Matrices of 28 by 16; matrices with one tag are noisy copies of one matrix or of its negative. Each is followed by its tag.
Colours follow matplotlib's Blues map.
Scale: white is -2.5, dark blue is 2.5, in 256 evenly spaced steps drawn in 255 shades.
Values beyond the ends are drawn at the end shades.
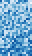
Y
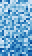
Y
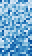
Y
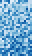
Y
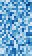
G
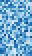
G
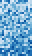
Y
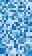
G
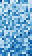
Y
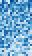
Y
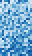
Y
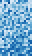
Y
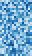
G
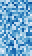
G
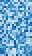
G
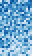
Y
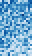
Y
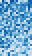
Y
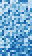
Y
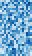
G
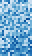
Y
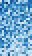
Y
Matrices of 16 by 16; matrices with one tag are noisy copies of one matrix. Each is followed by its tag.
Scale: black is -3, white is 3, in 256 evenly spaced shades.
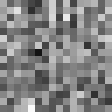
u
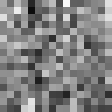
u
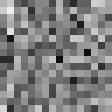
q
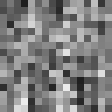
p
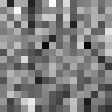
u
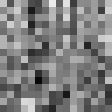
u
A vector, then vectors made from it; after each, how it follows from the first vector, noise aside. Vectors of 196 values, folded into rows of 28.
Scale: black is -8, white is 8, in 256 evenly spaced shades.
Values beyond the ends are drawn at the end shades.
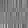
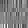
scaled up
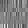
scaled up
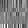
scaled up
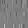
partly zeroed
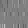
partly zeroed
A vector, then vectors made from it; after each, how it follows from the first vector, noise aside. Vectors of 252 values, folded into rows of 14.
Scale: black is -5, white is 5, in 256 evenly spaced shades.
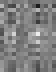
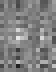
reversed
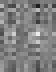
copied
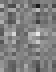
copied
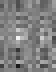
reversed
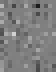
partly zeroed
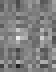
reversed
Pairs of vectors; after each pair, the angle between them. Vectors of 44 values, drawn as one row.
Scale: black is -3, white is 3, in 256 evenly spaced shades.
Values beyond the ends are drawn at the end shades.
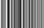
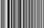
nearly parallel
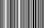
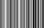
nearly parallel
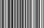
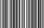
partly opposed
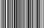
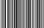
nearly parallel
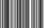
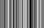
partly opposed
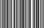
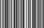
partly aligned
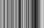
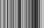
nearly parallel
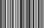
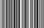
nearly opposite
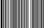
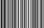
partly aligned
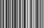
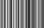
nearly opposite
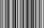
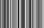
orthogonal
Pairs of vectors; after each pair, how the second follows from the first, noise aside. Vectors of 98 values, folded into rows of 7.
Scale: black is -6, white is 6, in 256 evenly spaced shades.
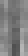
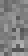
sign-scrambled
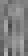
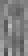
negated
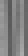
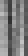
scaled up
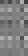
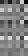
scaled up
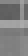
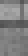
negated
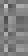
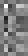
scaled up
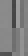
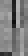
scaled up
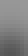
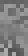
sign-scrambled
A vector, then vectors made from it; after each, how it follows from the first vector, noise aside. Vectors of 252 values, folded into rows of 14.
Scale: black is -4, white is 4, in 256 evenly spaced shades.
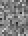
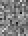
copied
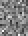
copied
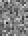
reversed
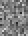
copied
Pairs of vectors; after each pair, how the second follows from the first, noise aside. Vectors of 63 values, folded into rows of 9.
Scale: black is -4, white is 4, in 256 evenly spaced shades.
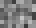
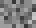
sign-scrambled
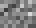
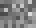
sign-scrambled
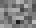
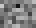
reversed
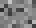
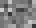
sign-scrambled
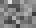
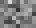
copied
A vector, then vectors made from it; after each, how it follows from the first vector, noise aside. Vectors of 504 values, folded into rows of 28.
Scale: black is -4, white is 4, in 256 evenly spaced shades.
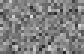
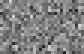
copied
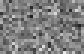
sign-scrambled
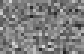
sign-scrambled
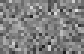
sign-scrambled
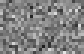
sign-scrambled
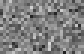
sign-scrambled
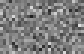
sign-scrambled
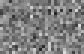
sign-scrambled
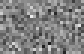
sign-scrambled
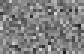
sign-scrambled
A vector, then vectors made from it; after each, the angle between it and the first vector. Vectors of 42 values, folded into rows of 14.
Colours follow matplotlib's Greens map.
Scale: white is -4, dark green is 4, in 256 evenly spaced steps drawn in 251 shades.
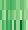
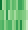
partly aligned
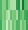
partly opposed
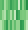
partly aligned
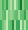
partly opposed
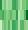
orthogonal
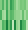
nearly parallel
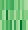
nearly parallel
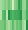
partly opposed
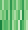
partly aligned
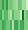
partly aligned
